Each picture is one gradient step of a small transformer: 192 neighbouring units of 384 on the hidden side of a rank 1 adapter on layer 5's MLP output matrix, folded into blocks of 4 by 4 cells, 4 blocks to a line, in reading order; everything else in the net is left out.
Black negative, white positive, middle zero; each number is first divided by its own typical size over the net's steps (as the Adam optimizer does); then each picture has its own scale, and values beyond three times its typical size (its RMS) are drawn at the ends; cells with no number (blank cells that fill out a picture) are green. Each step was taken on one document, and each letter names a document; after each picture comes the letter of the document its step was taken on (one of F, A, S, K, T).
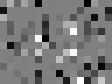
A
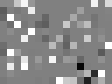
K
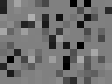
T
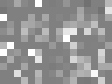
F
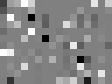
K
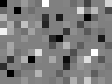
T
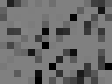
A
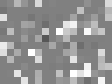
F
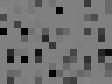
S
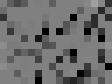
A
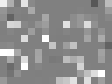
K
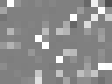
A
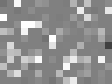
T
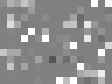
K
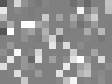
T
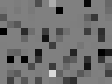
S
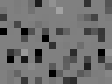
S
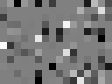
A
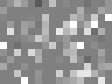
F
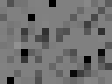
A
